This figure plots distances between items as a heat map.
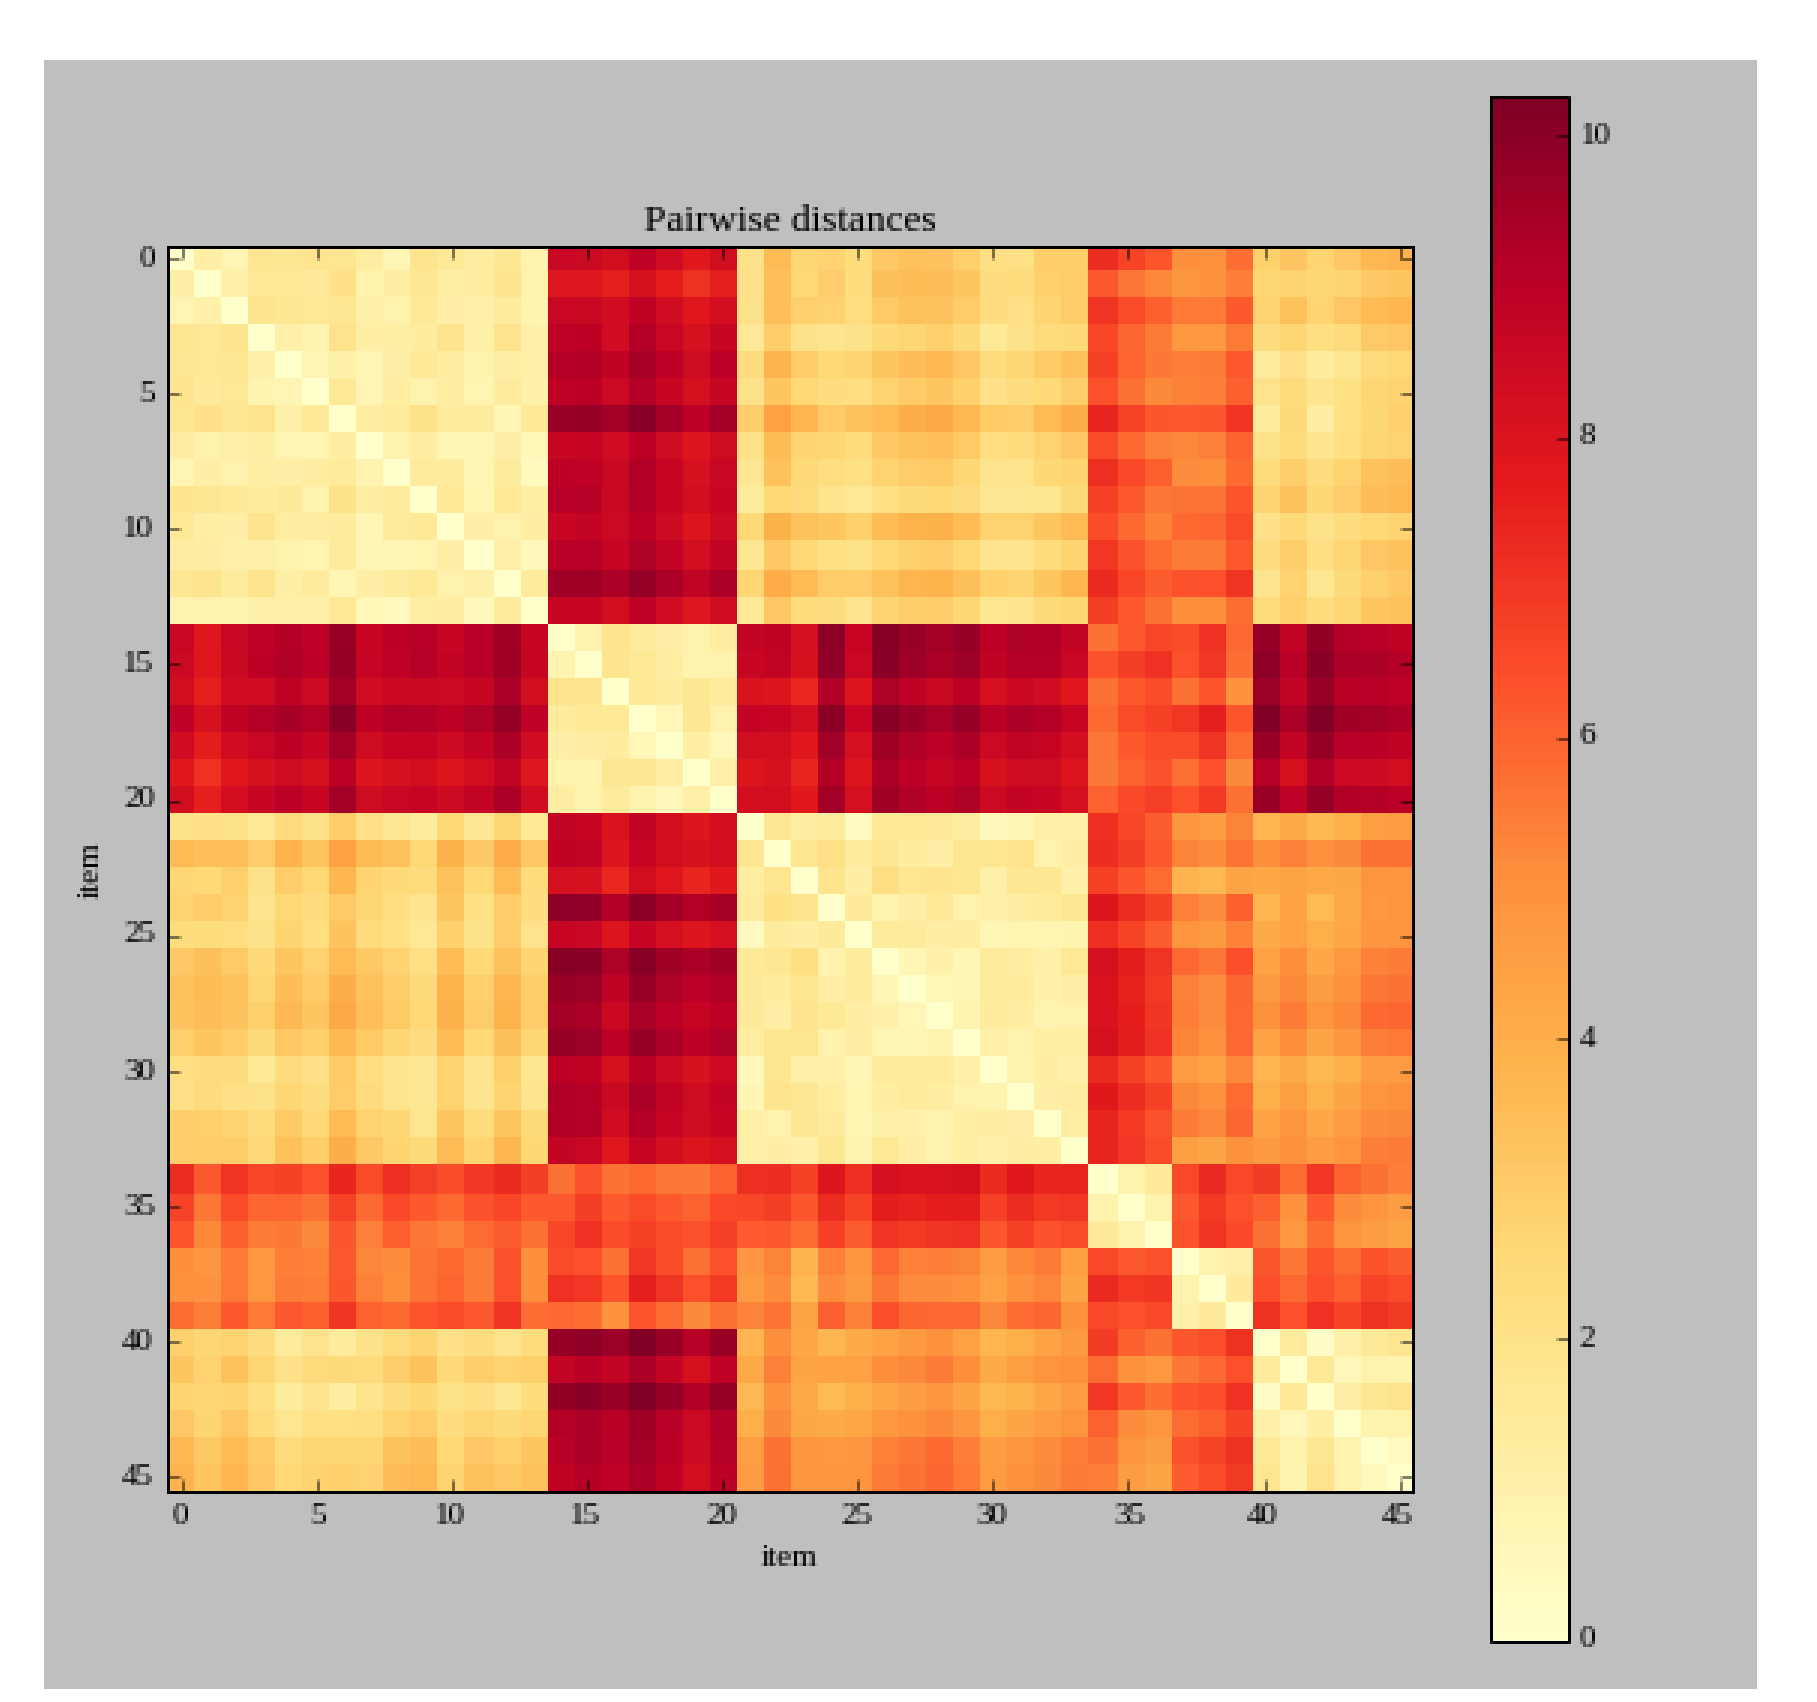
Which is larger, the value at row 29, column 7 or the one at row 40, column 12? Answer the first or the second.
the first
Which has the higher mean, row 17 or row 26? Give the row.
17
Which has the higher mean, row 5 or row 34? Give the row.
34
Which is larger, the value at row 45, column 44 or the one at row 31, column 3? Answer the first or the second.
the second
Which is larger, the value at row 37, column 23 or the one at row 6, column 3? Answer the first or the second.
the first
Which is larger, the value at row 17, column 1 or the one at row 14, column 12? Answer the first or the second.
the second
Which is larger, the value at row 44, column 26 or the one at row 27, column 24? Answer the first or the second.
the first
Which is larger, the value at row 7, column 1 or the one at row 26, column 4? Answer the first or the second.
the second
